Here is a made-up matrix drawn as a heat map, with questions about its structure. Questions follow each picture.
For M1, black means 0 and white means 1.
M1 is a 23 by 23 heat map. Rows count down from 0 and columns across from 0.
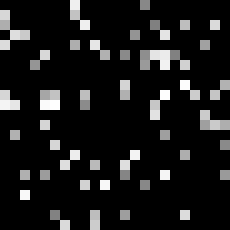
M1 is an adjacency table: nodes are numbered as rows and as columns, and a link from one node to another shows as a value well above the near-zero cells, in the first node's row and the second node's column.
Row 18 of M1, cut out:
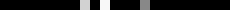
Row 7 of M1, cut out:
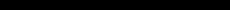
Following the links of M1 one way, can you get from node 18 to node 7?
yes
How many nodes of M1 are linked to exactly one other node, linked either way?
0
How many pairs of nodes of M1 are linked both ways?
8
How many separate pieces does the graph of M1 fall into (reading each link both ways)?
1
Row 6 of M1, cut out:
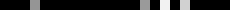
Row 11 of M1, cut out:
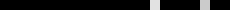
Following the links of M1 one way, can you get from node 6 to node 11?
no
